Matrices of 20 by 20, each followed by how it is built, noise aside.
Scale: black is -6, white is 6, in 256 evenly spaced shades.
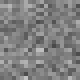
low rank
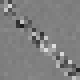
banded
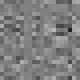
low rank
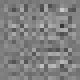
low rank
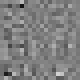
low rank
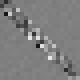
banded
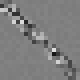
banded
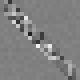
banded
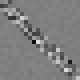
banded
